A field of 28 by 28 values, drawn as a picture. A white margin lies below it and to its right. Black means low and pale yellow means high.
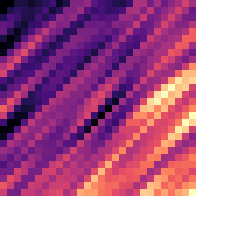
Ninth with the lowest average: top left. Mirror symmetry: none. Grain: diagonal, up to the right. Slope: up to the bottom right.
